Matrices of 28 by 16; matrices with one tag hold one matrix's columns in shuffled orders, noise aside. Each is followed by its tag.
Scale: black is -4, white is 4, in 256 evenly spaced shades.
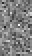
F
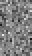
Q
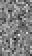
Q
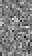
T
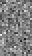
Q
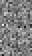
F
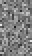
F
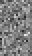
Q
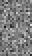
F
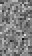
Q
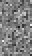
F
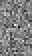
F
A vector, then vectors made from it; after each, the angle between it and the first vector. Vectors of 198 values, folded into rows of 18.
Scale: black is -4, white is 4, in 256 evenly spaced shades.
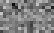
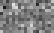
nearly opposite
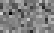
partly aligned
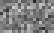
partly opposed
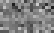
nearly parallel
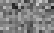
nearly parallel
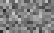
partly aligned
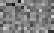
partly aligned
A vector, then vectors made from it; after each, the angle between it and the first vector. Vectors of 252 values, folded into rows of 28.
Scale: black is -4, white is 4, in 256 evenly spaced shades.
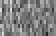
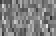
partly opposed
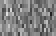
partly aligned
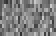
partly opposed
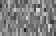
orthogonal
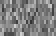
partly aligned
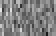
nearly parallel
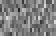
orthogonal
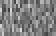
nearly parallel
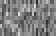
partly aligned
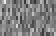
partly aligned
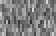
partly aligned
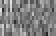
nearly parallel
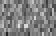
orthogonal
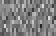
orthogonal
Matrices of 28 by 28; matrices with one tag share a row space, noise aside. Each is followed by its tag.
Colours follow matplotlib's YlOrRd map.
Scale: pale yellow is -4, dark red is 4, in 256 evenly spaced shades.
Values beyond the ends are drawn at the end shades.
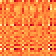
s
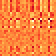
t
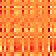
s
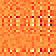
t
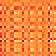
s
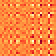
t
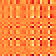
t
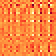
t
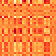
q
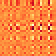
t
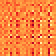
t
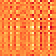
t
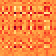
q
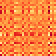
s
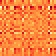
s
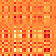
q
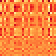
s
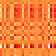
s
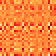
s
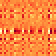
s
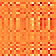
t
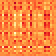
q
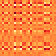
q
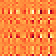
t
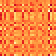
s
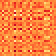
q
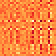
t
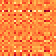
q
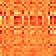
s
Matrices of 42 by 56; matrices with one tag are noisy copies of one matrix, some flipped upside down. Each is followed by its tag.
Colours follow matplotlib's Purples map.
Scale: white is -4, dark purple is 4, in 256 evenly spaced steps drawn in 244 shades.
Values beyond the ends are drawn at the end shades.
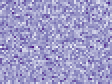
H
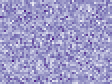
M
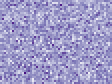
M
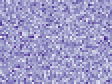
H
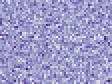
H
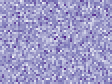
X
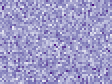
X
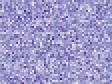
M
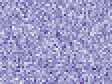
X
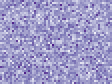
M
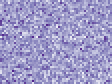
H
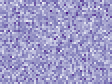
X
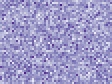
M
